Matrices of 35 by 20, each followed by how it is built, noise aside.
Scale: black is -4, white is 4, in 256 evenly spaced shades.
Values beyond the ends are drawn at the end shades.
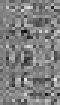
low rank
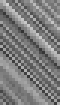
Toeplitz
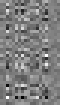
low rank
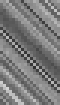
Toeplitz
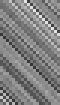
Toeplitz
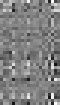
low rank
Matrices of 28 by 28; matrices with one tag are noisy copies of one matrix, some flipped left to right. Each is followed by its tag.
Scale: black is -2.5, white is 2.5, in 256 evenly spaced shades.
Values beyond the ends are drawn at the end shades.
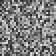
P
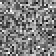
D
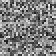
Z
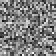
Z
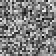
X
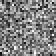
D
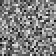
P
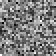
X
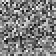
Z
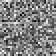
Z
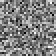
Z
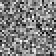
D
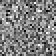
P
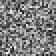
D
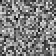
P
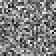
D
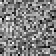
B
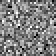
P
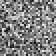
B
